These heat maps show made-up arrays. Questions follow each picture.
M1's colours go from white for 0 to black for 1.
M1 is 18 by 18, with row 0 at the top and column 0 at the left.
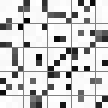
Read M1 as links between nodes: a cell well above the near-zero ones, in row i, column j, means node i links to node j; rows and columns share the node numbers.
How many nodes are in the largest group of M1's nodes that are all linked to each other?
3
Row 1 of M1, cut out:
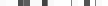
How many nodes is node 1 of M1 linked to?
4
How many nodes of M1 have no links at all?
0
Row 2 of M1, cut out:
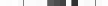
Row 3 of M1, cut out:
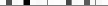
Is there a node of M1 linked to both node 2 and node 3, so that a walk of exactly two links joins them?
no
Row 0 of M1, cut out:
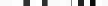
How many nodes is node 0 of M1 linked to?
4
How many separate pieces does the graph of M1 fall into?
1
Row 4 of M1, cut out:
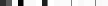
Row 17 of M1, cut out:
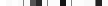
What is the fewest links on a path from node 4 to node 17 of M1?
4
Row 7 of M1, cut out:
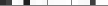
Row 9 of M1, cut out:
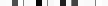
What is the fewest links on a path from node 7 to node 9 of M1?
5
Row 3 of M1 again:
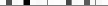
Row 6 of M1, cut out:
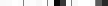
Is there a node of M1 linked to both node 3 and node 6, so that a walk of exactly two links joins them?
no
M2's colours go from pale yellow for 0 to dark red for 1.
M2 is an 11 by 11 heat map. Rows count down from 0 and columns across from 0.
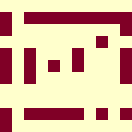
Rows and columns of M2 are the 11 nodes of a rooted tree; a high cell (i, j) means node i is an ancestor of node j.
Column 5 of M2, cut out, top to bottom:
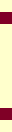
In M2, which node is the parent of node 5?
9
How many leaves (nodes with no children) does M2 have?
3
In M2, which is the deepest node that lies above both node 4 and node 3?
9
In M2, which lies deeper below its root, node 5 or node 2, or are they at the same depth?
node 2
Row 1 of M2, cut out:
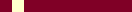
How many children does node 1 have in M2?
2
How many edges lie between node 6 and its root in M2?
4
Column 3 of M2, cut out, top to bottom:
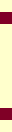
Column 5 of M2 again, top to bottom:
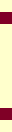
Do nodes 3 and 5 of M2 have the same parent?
yes
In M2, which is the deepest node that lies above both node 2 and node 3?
9
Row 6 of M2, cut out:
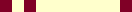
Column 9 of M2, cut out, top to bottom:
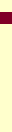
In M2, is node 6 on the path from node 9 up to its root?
no
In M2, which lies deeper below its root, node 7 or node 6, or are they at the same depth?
node 6
